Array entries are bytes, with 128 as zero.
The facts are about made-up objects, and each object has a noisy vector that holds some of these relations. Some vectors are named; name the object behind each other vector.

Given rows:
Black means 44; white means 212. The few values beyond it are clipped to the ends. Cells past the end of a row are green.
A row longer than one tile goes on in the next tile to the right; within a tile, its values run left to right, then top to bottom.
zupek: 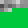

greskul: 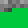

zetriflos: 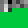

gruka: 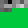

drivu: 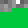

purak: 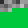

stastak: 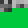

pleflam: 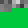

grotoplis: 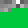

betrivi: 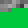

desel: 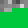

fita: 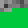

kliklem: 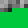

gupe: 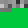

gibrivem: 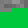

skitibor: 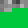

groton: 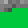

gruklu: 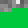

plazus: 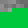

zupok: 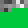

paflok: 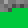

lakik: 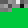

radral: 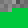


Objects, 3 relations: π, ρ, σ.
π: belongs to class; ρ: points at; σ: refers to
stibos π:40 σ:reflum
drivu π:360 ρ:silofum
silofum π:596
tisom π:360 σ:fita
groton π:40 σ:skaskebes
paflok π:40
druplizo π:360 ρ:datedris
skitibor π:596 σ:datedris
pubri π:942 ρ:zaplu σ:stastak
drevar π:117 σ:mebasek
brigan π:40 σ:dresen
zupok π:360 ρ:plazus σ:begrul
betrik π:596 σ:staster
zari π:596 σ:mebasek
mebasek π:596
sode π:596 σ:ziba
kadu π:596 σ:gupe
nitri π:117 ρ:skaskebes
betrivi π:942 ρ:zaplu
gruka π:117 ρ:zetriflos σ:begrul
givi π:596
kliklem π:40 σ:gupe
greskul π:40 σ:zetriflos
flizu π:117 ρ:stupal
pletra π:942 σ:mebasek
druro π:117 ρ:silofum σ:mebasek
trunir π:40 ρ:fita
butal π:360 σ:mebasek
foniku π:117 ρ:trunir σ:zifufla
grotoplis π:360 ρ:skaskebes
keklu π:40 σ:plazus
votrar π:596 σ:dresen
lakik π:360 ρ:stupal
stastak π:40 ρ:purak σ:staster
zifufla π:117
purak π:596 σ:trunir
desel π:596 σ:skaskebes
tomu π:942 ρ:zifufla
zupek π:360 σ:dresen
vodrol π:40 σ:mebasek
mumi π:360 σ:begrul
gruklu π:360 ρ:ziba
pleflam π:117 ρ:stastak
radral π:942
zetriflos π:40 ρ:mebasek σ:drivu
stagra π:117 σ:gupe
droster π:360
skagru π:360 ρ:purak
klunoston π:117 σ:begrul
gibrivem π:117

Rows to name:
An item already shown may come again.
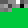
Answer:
lakik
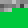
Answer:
dresen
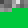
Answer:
skagru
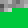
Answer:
votrar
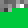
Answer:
mumi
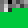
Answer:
zetriflos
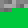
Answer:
pubri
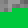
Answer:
zaplu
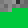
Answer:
radral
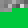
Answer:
skaskebes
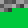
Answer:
druro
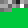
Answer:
kadu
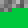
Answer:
foniku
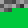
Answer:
druro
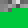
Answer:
nitri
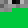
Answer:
zari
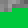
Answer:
zaplu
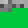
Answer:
brigan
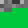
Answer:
drevar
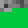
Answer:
fita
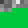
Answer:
skagru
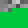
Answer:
nitri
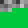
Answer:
purak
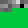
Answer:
flizu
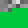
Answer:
nitri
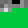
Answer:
mebasek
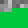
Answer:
silofum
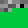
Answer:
stupal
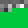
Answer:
begrul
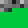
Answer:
vodrol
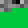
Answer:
pletra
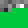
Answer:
klunoston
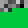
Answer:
trunir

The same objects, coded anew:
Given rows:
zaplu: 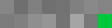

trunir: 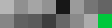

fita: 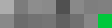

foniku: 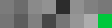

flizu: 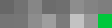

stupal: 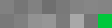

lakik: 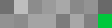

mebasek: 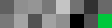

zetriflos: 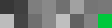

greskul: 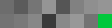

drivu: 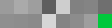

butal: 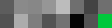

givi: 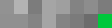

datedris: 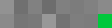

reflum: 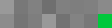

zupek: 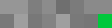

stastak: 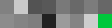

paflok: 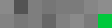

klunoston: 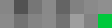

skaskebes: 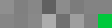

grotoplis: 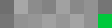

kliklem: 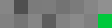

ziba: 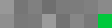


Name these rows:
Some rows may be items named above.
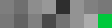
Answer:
foniku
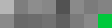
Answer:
fita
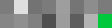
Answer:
skagru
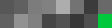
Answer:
vodrol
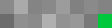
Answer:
silofum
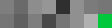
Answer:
foniku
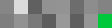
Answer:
purak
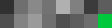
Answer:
druro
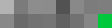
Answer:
fita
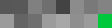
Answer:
gruka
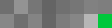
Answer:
pleflam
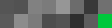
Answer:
drevar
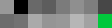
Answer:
pubri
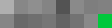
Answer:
fita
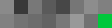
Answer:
radral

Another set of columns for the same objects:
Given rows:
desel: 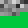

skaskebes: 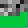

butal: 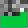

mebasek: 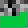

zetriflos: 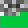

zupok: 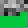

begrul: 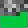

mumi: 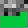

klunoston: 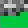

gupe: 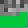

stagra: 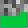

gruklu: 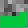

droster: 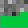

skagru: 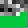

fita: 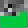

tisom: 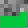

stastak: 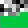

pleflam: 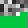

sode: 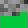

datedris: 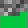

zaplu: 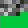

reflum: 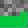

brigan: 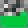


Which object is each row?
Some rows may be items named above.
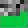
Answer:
skaskebes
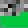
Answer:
trunir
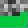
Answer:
drevar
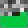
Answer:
pletra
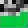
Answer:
purak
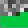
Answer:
vodrol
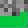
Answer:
radral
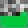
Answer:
druro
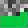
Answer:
vodrol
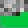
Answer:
pubri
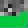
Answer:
fita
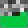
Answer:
pletra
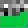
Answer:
gruka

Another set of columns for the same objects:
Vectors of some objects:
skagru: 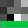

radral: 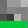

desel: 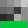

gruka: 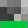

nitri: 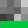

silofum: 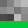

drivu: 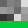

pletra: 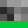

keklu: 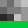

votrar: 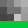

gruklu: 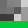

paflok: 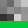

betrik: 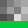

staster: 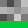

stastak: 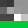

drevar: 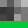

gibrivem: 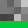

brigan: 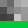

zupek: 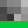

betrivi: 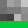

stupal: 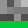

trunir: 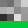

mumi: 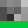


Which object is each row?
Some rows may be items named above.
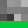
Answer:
radral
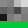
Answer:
foniku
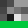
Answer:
purak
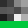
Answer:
pleflam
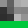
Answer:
vodrol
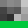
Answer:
zupok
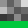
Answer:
skaskebes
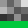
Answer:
skaskebes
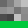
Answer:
silofum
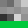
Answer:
zetriflos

